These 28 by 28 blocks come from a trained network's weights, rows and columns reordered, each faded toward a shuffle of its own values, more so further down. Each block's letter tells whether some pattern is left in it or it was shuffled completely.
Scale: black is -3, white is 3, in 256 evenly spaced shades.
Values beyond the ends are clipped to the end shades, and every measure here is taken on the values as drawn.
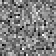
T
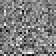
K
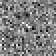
T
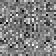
K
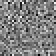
K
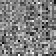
K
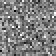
T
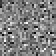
K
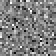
T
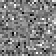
T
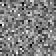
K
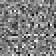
K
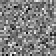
T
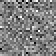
K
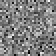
T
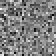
K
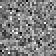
T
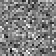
K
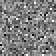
T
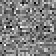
K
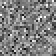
T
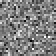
T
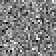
T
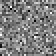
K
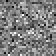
T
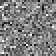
T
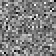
K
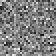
K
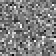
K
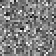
T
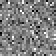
K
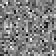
K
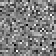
T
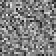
T
